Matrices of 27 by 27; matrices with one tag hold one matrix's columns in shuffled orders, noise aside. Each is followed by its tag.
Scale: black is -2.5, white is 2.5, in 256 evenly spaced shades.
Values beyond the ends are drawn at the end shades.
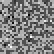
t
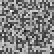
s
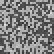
s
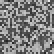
s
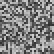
s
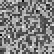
s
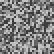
s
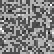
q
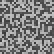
q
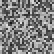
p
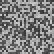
q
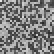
p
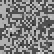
q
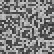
q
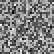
q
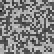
s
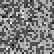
p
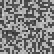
p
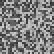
p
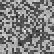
s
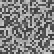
q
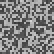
q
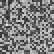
t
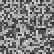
q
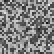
s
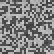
q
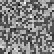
s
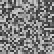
t
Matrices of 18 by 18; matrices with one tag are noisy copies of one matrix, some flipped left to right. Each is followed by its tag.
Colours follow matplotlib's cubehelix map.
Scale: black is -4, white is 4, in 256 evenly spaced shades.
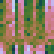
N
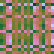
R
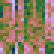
N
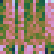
N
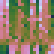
N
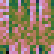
N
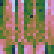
N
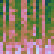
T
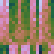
N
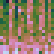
T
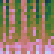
T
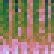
T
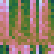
N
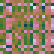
R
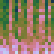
T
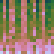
T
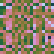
R
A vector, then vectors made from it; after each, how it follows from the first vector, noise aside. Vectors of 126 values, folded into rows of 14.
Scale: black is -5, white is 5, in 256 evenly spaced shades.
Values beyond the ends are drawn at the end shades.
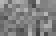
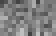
negated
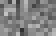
reversed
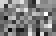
scaled up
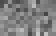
negated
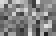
scaled up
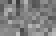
reversed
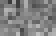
reversed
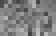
negated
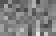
negated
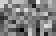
scaled up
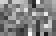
scaled up
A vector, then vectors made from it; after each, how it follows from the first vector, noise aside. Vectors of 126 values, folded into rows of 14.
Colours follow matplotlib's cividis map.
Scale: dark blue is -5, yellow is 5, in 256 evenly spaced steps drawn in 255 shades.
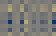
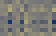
copied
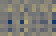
copied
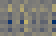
copied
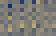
wrapped around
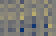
wrapped around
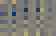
wrapped around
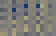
wrapped around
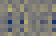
copied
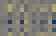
copied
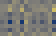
copied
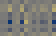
copied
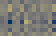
copied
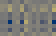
copied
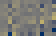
wrapped around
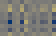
copied
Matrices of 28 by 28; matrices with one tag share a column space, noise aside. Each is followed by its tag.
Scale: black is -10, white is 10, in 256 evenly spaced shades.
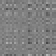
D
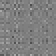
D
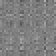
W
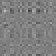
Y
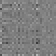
D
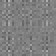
W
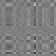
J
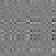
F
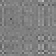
J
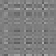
D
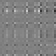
Y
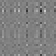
Y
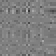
Y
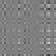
D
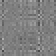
W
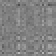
J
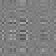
F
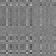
J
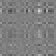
Y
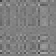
J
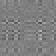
F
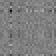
Y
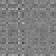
D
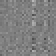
W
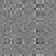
D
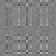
J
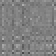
J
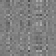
W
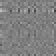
Y
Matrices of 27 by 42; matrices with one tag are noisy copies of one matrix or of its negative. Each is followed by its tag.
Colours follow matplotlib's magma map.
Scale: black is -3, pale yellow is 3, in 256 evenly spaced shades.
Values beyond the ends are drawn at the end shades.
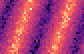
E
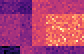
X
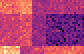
X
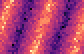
E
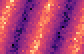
E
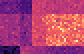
X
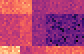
X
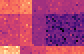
X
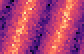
E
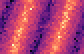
E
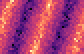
E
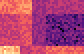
X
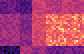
X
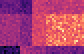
X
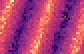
E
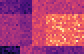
X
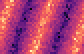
E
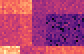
X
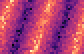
E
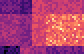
X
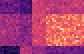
X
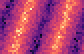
E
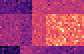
X
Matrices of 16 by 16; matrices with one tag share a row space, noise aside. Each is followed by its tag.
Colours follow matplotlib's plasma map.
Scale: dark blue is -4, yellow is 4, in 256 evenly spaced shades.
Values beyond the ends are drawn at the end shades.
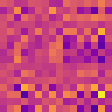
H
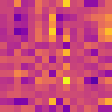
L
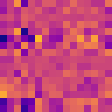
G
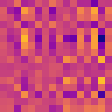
H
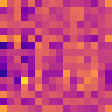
G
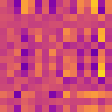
H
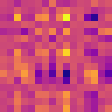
L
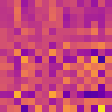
H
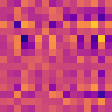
H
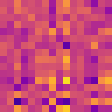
L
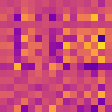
H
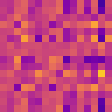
H
